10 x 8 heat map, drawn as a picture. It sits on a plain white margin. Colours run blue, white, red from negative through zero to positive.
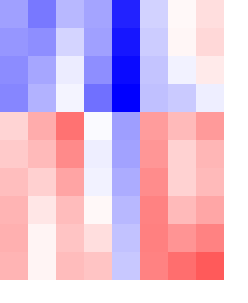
The bottom part is higher, past a seam about 40% of the way down. The bottom right is the ninth with the highest average. Streaks run downward.
